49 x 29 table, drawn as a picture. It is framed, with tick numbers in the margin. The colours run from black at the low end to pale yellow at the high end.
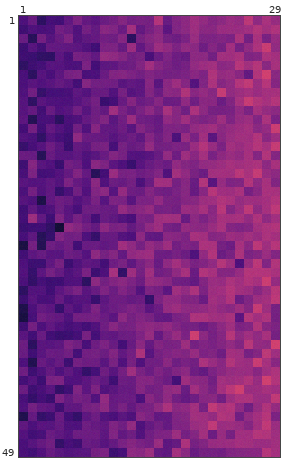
Fine speckle covers the field. There are no regular stripes. No single row or column stands out from its neighbours. The field climbs toward the right.
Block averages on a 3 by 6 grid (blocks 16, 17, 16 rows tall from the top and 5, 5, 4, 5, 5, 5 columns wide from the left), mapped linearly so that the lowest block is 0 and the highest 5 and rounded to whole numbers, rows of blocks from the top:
012345 / 012345 / 012345
